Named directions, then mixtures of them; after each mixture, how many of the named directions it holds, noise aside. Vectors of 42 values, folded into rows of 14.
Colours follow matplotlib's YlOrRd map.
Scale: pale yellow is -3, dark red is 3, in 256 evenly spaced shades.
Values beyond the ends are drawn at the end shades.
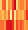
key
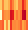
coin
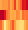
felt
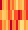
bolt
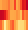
one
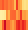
one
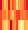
two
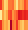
two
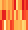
three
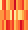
two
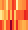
three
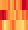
one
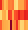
two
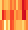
two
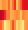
one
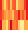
two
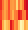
two
